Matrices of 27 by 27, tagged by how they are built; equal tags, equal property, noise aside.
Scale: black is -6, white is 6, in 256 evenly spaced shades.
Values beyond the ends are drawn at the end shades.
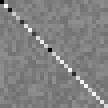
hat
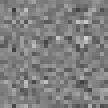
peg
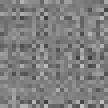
peg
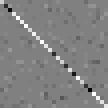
hat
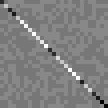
hat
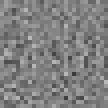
peg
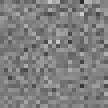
peg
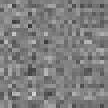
peg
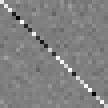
hat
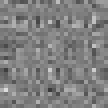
peg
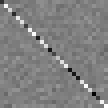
hat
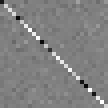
hat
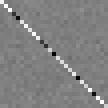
hat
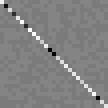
hat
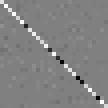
hat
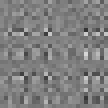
peg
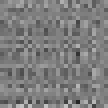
peg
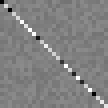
hat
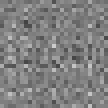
peg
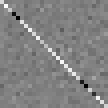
hat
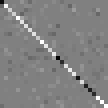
hat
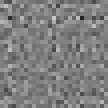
peg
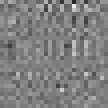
peg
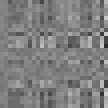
peg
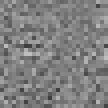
peg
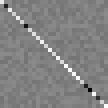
hat
